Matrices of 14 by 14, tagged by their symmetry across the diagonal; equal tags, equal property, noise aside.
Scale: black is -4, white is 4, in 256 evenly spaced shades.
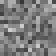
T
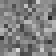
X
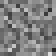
X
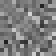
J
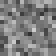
X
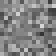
T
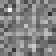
J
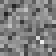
J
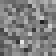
X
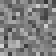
X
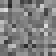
X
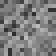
J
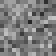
T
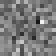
T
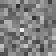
T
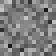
J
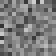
J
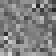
X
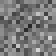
J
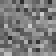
T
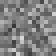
T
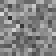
T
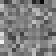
X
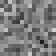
J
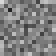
J
